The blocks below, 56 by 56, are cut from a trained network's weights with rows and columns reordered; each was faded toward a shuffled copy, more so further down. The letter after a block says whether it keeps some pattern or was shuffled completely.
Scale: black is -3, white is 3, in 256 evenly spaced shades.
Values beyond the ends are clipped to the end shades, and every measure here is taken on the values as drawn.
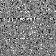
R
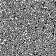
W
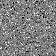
W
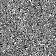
W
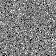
W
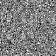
R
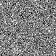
W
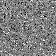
W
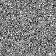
R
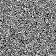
W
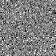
R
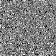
R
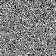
R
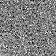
R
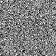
R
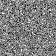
W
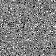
R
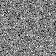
W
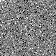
W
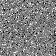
W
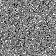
W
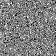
W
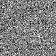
R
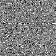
R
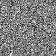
R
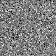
R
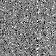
R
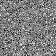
R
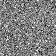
W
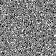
W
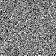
R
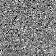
R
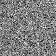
R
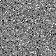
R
